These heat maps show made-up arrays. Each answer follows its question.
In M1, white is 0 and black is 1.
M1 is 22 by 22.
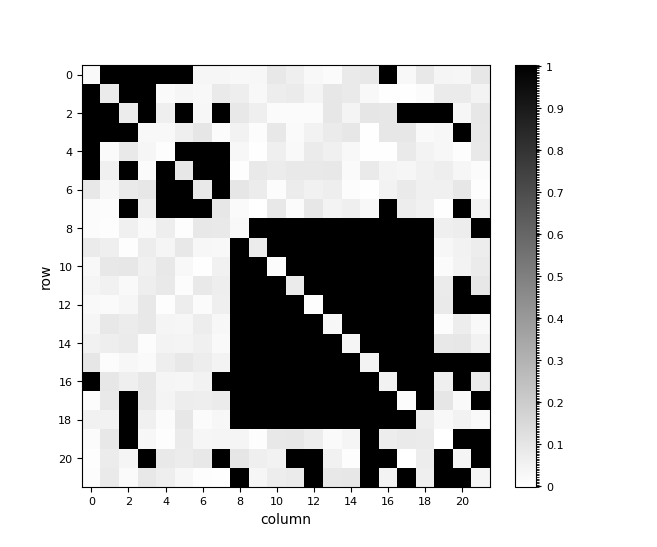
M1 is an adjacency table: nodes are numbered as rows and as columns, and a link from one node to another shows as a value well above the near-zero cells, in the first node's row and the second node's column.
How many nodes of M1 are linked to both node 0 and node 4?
1
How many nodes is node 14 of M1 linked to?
10
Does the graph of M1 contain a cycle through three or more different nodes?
yes
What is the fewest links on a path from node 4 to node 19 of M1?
3
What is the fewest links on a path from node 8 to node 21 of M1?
1
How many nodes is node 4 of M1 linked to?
4
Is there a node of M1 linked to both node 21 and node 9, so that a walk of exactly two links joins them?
yes
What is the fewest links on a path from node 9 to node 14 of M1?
1
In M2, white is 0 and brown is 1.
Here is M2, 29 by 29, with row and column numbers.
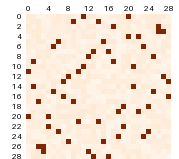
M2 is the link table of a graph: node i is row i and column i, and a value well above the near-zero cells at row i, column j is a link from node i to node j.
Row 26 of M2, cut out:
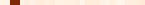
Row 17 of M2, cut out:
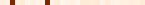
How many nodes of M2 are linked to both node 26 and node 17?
1
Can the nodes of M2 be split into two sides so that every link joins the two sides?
no
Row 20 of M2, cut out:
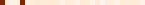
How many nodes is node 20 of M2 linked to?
2
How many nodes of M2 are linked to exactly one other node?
0
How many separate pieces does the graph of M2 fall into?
2
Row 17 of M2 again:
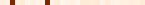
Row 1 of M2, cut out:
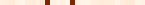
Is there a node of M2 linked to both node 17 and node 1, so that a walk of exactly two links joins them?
yes
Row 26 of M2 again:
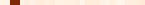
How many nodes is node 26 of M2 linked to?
2
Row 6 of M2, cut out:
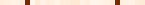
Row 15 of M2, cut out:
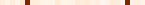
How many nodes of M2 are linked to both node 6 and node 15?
1
